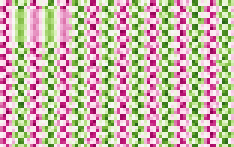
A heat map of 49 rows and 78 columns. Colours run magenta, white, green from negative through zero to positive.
There is no overall slope. Overall the values sit about 50% of the way up the scale. The top left is the calmest part. In the top left lies a patch that is calmer than the rest. Stripes running up and down repeat 8 times from left to right.
